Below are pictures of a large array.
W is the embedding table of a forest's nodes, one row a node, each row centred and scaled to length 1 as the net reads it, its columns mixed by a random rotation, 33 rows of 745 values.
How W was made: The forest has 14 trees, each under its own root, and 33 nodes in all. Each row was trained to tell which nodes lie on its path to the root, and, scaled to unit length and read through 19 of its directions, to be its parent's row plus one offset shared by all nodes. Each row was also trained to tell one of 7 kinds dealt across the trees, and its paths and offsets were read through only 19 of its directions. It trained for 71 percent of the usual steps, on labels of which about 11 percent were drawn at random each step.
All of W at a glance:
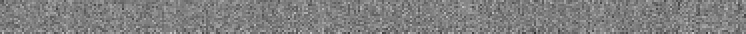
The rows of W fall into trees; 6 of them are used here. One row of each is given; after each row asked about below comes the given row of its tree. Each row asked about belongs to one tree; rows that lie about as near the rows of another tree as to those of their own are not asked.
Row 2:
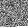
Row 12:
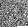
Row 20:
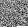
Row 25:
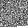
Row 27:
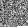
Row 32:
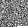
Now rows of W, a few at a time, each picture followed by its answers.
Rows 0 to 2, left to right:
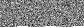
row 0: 32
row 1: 2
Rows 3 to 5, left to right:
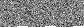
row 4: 20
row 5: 12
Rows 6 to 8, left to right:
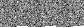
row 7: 32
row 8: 32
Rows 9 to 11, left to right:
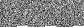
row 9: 12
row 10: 25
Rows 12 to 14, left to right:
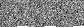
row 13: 20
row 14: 27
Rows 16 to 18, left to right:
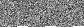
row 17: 25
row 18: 2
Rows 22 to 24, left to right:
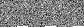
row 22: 25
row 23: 32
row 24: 2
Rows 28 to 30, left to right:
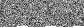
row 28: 20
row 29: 12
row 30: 20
